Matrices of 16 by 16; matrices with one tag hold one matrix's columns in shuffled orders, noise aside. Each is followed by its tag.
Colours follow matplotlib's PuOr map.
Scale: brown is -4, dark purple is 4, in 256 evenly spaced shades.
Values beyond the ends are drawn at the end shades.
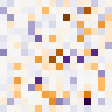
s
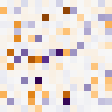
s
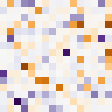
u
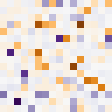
u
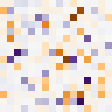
s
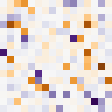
u
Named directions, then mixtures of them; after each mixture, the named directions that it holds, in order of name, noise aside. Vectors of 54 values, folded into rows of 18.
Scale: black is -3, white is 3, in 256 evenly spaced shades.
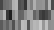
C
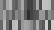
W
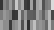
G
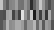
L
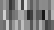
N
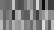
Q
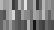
C, G, Q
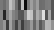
N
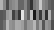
L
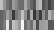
L, N, Q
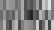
W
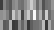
L, W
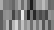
L, N, W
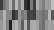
G, W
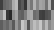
C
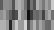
G, N, W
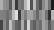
G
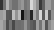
L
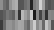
C, L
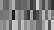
L, Q, W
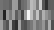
N, W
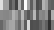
C, G, N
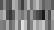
C, N, Q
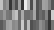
G, N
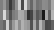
N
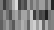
C, L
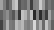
C, L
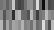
Q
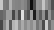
L, W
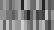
N, Q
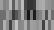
G, L, W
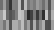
N, Q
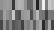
Q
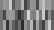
N, Q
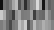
C, G, Q
